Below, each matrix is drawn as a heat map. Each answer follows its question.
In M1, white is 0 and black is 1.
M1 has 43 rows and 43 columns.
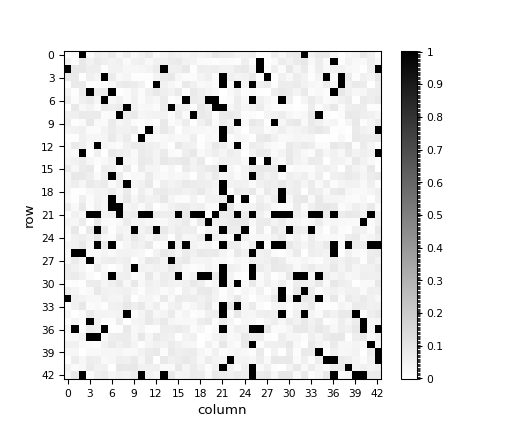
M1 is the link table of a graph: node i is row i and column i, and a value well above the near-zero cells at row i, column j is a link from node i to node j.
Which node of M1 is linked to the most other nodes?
node 21
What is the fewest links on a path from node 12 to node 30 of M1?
2
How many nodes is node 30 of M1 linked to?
2
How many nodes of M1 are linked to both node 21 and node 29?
4
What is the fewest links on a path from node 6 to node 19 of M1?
1
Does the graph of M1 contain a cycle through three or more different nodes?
yes
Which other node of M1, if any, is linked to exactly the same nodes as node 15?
node 18
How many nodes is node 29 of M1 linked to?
9
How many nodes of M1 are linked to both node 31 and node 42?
0
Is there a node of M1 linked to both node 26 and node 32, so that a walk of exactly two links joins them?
no
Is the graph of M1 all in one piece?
yes
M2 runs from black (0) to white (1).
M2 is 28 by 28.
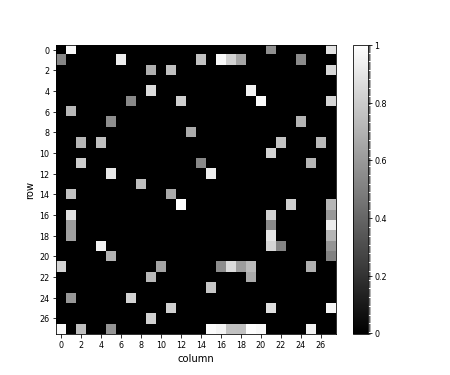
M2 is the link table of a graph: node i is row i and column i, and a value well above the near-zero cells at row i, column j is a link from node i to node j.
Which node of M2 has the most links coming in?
node 27
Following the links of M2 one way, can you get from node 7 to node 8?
no
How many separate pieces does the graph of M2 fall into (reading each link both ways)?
3
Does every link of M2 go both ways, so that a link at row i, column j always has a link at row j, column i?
yes
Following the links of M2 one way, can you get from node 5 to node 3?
no
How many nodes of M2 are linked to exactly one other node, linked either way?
6
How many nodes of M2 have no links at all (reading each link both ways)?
1
